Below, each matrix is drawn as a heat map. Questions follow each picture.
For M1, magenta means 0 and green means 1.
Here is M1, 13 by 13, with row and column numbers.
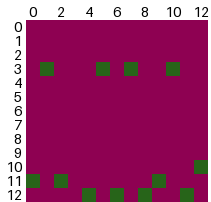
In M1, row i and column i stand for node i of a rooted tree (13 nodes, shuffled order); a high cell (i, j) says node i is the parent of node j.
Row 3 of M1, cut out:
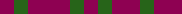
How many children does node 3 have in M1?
4
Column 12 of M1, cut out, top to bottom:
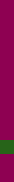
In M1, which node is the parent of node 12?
10
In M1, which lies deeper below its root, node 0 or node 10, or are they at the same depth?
node 0
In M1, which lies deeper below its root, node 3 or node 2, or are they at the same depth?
node 2
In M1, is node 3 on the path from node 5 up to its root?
yes
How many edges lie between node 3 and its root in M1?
0
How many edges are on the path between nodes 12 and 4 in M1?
1
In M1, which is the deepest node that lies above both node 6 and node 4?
12
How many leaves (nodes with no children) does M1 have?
9
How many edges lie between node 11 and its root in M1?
3
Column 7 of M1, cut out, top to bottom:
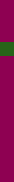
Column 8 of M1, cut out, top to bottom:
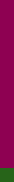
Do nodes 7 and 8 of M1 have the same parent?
no
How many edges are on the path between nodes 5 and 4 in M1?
4
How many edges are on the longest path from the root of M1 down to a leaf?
4
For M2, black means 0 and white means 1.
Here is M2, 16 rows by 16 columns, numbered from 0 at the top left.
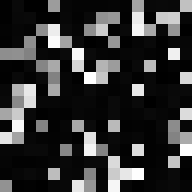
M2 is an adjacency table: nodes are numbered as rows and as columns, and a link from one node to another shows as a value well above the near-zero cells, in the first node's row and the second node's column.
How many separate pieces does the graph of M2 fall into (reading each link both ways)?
1
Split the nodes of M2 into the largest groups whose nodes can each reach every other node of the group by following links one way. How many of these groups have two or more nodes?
1
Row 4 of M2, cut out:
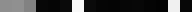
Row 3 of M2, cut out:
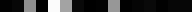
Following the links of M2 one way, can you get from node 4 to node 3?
yes
